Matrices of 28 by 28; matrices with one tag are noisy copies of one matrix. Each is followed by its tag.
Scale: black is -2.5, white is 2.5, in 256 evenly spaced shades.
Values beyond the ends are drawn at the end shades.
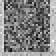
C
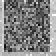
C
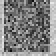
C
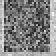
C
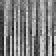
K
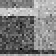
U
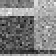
U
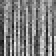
K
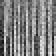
K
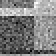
U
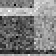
U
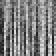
K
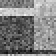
U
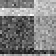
U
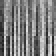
K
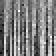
K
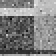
U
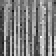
K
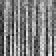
K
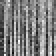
K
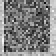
C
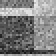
U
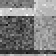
U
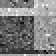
U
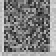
C
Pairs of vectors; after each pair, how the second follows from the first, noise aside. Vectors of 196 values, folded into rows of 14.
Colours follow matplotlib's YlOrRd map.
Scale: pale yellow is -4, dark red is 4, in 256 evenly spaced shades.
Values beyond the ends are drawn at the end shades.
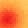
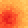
copied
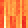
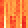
copied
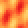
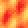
copied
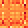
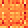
copied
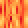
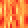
negated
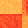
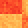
negated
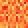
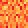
negated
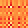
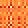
copied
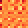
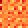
copied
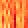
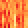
negated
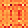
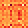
copied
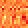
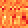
copied
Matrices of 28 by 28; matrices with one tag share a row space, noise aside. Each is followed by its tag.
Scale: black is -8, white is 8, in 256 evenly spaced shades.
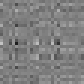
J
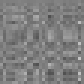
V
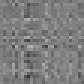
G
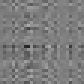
G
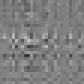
G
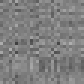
J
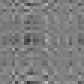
G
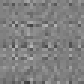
G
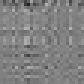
G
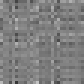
J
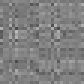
J
